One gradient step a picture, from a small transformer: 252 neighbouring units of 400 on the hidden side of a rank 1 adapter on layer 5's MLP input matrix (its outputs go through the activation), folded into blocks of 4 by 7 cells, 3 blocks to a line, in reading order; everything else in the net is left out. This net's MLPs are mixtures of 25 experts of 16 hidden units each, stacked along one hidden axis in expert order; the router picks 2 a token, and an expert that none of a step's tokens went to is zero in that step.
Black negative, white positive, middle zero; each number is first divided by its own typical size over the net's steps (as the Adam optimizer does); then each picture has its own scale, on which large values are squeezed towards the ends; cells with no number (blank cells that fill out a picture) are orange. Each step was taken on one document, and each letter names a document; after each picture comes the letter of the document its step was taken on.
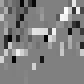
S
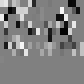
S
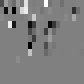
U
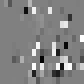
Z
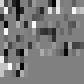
S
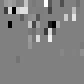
U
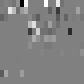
U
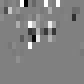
U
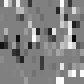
S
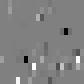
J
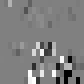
Z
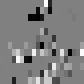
Z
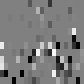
Z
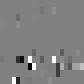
J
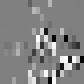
Z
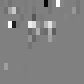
U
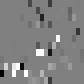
Z
